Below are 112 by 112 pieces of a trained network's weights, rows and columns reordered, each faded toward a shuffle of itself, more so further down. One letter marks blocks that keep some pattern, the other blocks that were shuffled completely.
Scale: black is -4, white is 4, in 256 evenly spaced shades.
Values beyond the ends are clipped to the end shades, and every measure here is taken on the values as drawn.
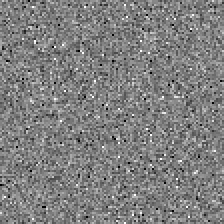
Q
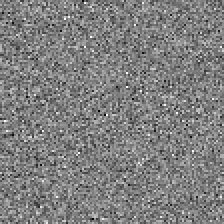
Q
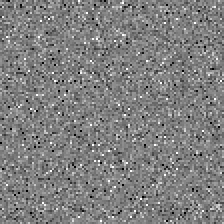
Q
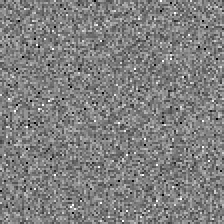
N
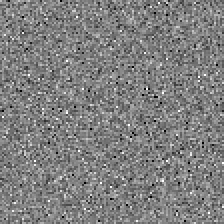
N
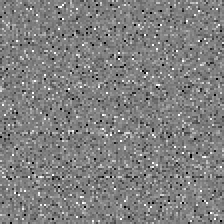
Q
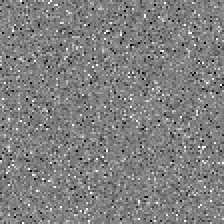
N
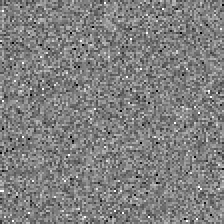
N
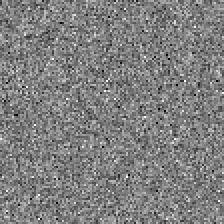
Q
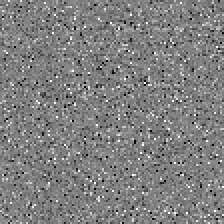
Q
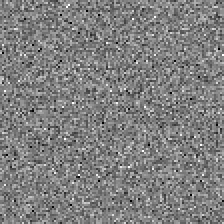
Q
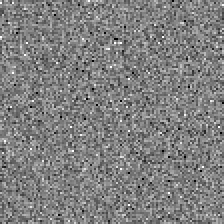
N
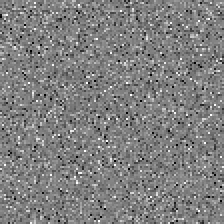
Q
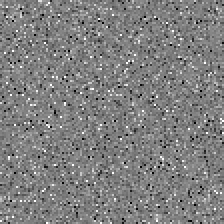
N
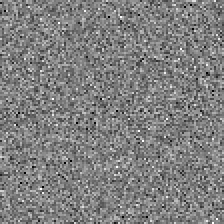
Q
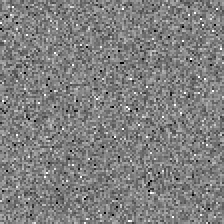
N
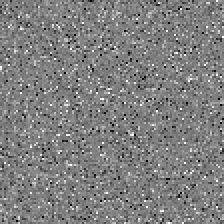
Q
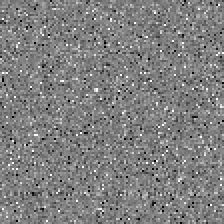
Q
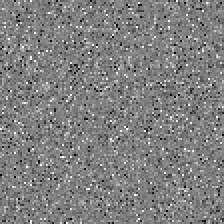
Q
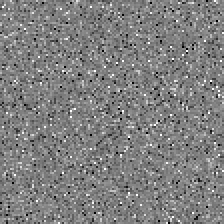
N
